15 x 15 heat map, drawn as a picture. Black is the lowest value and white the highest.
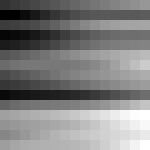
Ninth with the lowest average: top left. Average level on the scale: 50%. Ninth with the highest average: bottom right. Slope: up to the bottom right. Grain: streaks across.
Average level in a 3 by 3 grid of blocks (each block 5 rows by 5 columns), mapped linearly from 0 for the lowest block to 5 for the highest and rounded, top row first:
012 | 123 | 345
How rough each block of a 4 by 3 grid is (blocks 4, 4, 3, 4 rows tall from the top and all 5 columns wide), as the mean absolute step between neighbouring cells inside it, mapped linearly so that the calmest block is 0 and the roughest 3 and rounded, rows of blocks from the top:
2 2 2
1 1 1
3 3 3
0 0 0
